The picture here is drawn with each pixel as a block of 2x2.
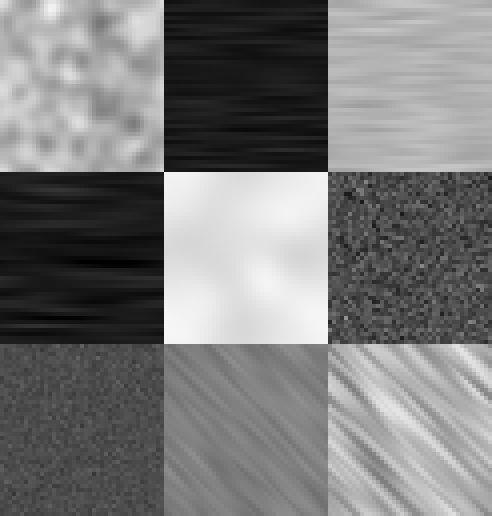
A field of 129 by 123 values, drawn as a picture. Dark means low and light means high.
It is made of 3 by 3 panels. Panel 1,1: high, blotchy. Panel 1,2: very low, streaked across, faint in contrast. Panel 1,3: high, streaked across, faint in contrast. Panel 2,1: very low, streaked across, faint in contrast. Panel 2,2: very high, smooth, faint in contrast. Panel 2,3: low, fine-grained. Panel 3,1: low, fine-grained, faint in contrast. Panel 3,2: middling, slanting down to the right, faint in contrast. Panel 3,3: high, slanting down to the right.
